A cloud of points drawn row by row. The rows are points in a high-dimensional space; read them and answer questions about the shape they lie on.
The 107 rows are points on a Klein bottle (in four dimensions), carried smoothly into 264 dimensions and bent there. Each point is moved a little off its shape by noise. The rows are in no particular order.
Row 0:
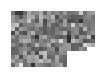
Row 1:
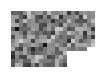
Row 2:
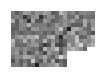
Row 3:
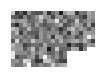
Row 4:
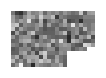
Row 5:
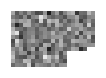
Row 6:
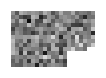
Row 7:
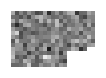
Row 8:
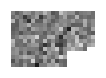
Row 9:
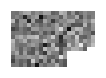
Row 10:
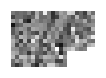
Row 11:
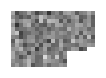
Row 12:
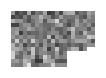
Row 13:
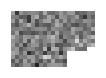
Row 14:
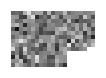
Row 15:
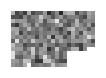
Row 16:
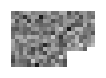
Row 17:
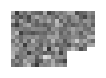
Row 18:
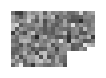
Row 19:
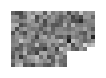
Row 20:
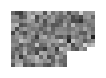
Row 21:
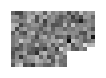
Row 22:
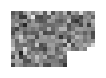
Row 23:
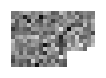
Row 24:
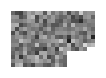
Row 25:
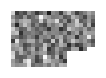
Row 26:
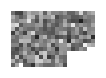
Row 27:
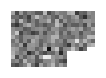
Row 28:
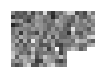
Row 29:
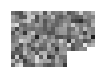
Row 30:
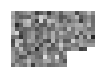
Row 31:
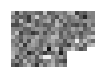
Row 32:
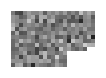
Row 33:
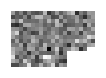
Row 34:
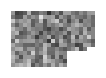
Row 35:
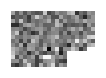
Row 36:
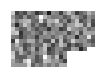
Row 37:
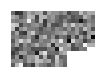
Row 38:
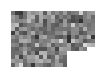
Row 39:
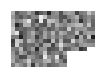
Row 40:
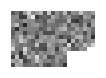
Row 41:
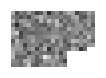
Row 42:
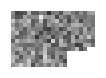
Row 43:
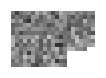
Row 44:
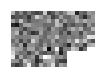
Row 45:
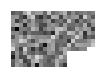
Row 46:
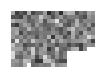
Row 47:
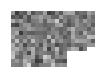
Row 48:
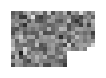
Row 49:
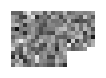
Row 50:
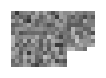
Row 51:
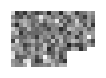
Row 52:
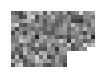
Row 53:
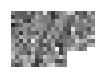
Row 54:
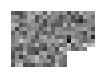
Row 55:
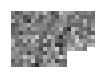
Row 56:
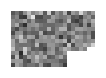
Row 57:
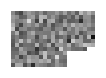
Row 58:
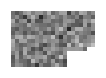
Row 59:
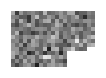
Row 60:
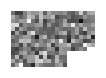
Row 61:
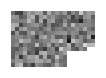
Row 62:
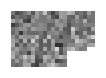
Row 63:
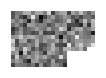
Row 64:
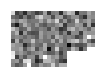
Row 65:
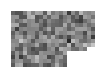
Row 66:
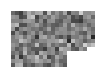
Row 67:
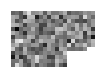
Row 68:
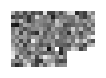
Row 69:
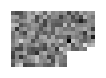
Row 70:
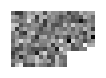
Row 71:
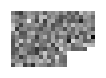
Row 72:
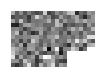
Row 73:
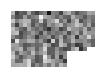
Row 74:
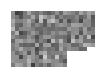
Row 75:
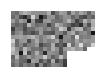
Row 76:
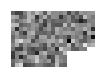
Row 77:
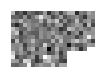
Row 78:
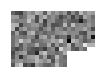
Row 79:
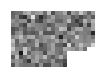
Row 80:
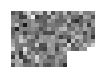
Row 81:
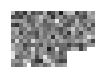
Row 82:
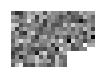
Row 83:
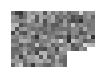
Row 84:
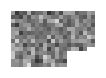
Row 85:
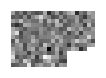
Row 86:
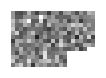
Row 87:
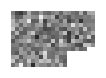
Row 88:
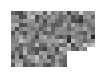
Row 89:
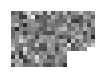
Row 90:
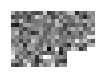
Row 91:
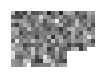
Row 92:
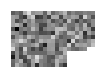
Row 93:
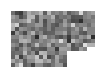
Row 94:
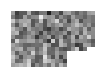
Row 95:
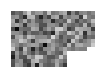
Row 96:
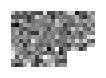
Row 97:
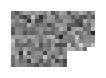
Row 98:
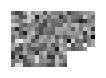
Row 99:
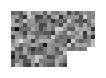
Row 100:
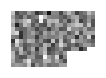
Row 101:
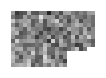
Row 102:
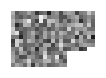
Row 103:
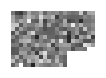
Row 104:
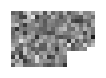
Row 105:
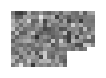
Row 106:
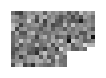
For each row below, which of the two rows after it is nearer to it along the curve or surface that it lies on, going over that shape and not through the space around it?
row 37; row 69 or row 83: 69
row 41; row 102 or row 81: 102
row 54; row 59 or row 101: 101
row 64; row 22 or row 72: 72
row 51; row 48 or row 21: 21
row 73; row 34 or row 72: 34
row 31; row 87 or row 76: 87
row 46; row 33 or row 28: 28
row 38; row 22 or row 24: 24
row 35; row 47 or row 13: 13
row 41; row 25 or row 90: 90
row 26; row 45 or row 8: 45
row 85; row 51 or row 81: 51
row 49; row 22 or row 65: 22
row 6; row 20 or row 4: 20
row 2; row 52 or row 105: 52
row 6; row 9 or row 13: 13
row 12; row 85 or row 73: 73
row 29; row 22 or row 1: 22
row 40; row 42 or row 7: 42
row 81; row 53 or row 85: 53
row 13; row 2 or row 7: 7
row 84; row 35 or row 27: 27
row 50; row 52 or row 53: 53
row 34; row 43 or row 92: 43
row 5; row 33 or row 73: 33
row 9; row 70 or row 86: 70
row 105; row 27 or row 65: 65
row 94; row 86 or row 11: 86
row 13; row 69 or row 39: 39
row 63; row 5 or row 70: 70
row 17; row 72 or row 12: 12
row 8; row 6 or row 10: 10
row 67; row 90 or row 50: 50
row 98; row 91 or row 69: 69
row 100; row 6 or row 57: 57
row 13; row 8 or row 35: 35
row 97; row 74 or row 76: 76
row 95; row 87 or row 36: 87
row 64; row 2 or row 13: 13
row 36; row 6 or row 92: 6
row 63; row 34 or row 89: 89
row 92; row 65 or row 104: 104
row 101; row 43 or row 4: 4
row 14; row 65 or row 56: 56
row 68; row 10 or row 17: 10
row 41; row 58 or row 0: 0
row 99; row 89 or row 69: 69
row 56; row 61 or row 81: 61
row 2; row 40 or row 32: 40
